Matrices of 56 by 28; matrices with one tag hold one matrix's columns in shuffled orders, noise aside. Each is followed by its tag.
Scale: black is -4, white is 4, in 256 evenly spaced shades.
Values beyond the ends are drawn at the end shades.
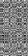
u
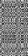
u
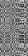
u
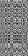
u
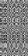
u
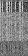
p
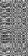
u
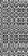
u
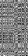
u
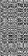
u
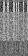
p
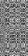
u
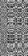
u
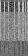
p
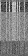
p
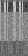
p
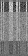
p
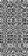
u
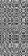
u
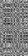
u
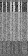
p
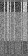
p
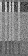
p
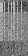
p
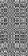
u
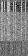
p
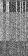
p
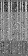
p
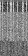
p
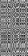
u
